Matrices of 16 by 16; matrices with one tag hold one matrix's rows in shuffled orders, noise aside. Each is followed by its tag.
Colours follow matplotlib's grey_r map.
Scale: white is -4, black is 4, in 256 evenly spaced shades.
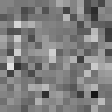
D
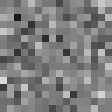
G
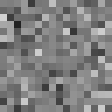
G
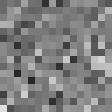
G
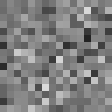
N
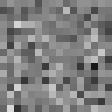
D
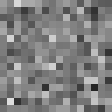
D
